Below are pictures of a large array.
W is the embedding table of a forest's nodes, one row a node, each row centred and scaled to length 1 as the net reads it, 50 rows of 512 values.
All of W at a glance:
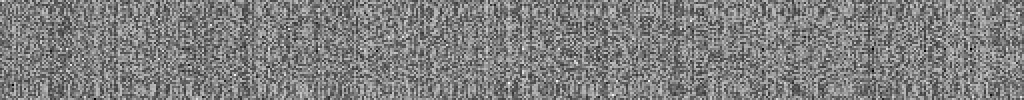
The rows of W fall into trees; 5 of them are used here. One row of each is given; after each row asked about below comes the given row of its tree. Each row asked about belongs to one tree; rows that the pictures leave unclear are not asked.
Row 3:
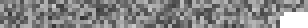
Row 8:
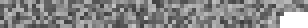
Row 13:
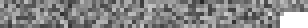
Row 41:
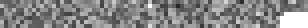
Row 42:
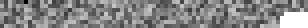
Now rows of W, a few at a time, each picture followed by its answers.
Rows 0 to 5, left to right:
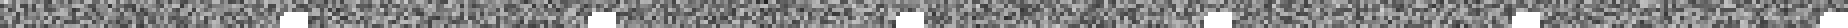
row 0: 8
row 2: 3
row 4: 42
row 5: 42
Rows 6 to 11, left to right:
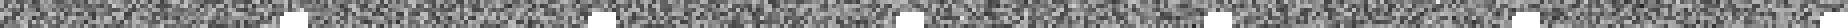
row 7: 42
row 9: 13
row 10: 8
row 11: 3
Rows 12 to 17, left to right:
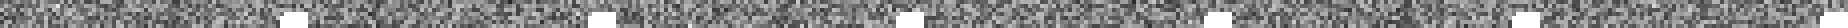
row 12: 3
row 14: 3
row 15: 42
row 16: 3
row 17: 42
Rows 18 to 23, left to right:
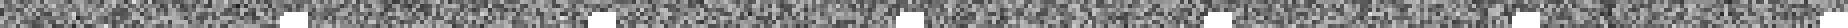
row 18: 41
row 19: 3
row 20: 42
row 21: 41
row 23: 13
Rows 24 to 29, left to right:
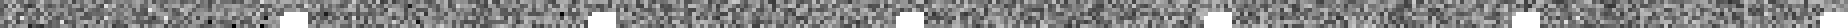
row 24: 8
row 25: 3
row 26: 8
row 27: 3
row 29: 13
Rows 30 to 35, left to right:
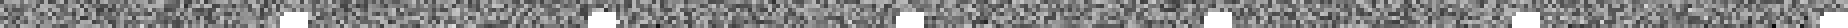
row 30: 3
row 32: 8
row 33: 42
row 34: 3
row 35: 8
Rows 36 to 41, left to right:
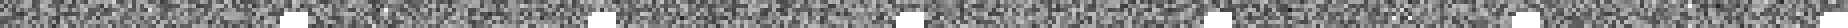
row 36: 42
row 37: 13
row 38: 3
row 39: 42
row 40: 8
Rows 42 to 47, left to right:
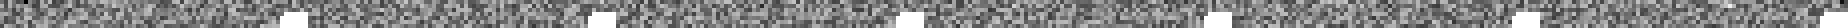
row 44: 42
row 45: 42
